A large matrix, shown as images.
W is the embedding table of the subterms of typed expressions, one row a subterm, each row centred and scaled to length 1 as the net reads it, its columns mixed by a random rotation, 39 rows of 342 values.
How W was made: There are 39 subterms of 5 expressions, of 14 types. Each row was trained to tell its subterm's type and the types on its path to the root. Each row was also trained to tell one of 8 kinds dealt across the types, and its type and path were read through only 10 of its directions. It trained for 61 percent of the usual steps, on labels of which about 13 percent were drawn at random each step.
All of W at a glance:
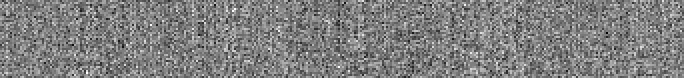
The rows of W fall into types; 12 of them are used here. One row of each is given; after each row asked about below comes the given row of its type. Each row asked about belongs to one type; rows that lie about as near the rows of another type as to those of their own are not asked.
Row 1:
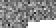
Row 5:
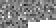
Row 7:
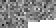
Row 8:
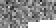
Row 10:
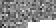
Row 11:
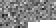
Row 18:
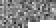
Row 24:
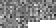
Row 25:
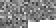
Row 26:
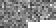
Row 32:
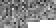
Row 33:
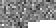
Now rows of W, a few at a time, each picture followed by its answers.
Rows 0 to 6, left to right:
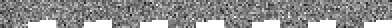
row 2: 25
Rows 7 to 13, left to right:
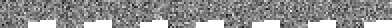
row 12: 25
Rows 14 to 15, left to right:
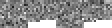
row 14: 5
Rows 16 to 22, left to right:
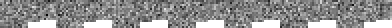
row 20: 32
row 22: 8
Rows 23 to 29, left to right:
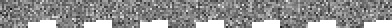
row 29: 24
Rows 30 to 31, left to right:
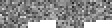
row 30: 7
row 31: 33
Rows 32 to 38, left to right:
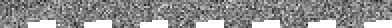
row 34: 26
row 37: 18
